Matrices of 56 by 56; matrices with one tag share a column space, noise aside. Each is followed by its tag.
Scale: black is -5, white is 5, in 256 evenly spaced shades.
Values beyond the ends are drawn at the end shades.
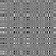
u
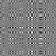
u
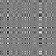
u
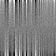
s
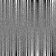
s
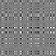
u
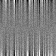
s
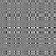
u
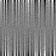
s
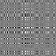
u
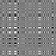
u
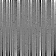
s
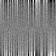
s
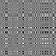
u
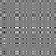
u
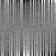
s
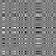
u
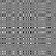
u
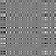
u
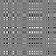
u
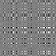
u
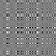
u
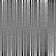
s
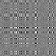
u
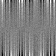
s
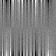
s
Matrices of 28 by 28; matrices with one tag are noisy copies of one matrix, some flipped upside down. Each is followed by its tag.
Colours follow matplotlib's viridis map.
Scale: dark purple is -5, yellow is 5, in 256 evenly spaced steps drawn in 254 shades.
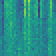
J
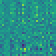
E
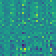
E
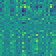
E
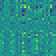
E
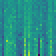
J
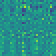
E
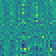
E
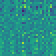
E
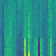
J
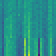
J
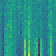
J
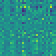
E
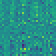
E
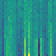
J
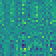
E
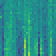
J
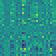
E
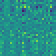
E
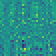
E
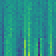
J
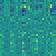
E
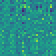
E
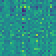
E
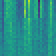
J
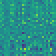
E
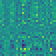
E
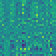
E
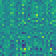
E
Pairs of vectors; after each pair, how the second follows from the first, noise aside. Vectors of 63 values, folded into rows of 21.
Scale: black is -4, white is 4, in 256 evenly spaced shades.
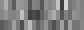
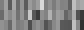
shuffled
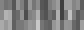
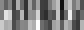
scaled up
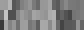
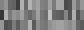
shuffled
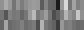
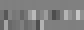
partly zeroed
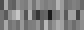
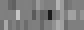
partly zeroed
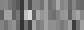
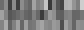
shuffled
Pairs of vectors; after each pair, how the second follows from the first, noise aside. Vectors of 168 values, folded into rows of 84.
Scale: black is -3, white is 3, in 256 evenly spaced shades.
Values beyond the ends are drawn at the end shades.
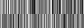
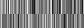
copied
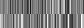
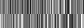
copied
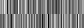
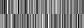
negated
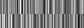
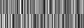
copied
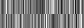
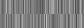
shrunk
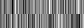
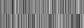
shrunk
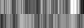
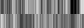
negated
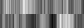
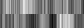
copied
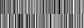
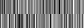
copied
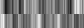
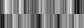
negated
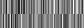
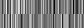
negated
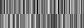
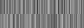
shrunk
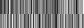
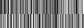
copied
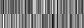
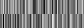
negated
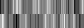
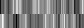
copied
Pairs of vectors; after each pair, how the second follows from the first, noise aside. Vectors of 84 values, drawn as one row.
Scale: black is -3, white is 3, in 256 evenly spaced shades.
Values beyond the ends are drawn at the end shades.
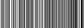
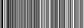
reversed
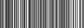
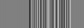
partly zeroed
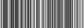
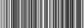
reversed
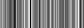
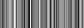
negated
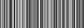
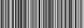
negated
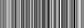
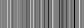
partly zeroed
